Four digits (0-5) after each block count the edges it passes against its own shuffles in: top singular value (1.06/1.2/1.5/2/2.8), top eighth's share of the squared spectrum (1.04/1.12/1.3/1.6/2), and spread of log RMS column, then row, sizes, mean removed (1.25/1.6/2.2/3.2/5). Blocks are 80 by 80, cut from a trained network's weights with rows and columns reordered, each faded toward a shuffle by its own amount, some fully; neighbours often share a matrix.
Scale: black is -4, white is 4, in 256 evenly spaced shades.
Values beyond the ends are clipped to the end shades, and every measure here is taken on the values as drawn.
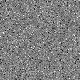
2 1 0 0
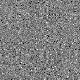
3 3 1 1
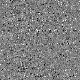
3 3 1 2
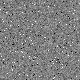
0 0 0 0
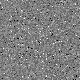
1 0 0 0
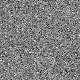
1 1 0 0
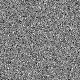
0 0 0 0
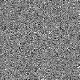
3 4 2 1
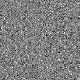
4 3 2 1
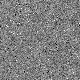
0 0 0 0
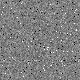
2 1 0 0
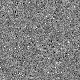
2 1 0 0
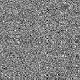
4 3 1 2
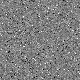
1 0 0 0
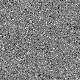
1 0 0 0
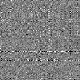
4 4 2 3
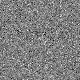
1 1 0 0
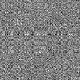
4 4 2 2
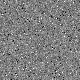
0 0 0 0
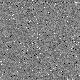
2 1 0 0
